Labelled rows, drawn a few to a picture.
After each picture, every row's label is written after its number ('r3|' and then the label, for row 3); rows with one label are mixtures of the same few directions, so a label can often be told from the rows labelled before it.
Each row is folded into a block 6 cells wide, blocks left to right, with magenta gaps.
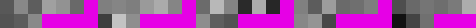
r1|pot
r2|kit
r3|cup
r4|pot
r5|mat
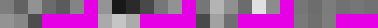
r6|pot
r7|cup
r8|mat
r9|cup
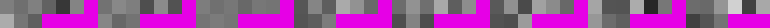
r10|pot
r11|cup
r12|pot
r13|pot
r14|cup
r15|pot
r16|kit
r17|cup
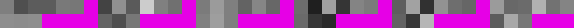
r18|cup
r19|pot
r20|mat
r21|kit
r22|pot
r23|kit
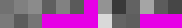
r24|cup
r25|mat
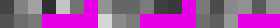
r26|kit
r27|mat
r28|cup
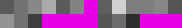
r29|pot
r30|cup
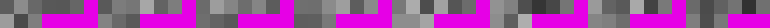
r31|kit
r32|pot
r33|cup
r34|cup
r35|kit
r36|pot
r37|kit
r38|mat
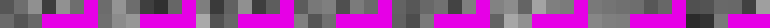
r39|kit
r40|mat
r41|mat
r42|kit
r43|mat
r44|kit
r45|mat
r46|mat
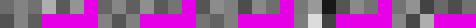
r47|cup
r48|pot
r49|kit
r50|cup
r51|pot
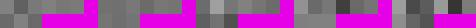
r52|kit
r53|kit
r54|cup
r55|pot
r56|kit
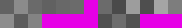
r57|kit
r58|kit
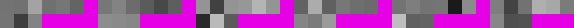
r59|cup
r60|mat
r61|kit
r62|kit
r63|pot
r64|mat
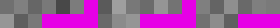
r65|pot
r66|kit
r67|pot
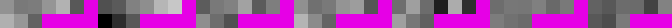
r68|mat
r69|mat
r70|pot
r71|mat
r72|cup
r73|pot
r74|mat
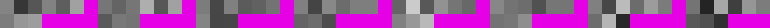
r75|cup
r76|cup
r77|kit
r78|kit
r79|kit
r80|pot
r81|pot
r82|kit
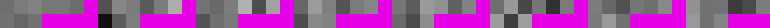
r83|cup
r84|mat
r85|cup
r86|mat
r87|cup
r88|pot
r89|cup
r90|pot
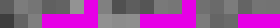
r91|mat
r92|cup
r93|kit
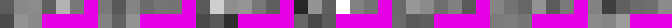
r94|kit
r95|cup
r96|cup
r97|pot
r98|cup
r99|kit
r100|cup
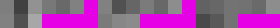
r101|cup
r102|cup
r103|mat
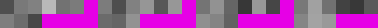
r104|pot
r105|cup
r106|cup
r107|mat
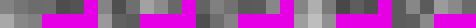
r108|mat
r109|mat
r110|mat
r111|mat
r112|pot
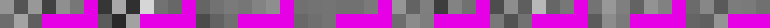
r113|pot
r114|pot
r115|mat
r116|mat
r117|pot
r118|pot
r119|mat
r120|pot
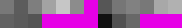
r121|mat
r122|mat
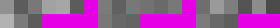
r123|mat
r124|kit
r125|cup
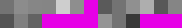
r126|mat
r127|pot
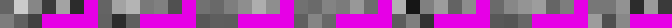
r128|cup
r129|cup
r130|mat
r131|pot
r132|kit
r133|cup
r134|cup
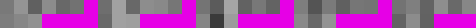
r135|kit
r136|kit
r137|cup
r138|cup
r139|cup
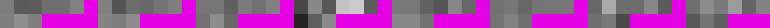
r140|cup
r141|cup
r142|cup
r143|pot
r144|cup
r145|cup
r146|cup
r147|cup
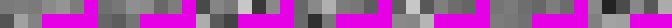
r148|kit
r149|cup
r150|pot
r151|cup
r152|kit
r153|cup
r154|cup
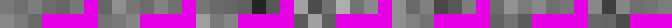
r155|pot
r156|kit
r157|mat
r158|kit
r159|pot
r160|cup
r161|kit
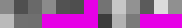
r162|mat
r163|mat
